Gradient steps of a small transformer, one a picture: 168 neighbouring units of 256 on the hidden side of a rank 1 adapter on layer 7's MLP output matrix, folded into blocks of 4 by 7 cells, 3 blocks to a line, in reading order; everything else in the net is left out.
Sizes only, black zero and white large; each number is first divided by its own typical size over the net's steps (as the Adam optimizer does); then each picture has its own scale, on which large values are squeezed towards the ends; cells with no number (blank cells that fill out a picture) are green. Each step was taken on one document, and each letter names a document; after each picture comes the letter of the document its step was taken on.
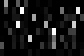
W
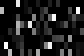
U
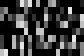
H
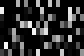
U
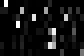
W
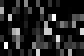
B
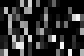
H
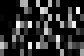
B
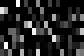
U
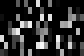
B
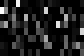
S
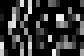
H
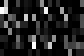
S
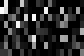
S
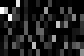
S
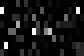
U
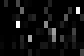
W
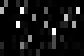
W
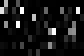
W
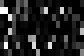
S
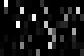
W
